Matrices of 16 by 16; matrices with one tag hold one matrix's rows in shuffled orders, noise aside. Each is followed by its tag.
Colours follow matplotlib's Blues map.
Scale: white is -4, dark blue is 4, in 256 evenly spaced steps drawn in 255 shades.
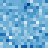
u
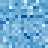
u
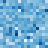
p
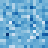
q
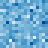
q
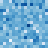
u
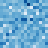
u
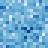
u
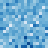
u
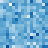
q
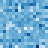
p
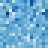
q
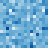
q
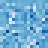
q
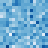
q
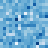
p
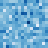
u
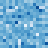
p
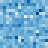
p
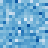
p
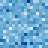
u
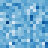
q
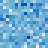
u
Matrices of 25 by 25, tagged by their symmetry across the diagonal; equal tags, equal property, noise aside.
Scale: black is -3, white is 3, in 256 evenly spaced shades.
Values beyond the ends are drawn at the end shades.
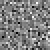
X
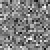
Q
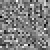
X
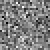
X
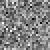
Q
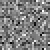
X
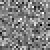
Q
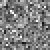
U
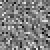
X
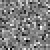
X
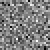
Q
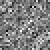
U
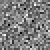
U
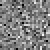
Q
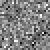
U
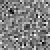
U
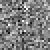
Q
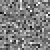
Q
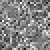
U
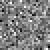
X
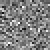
Q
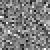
Q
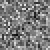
U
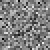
U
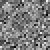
U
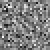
X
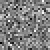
X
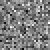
X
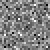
U
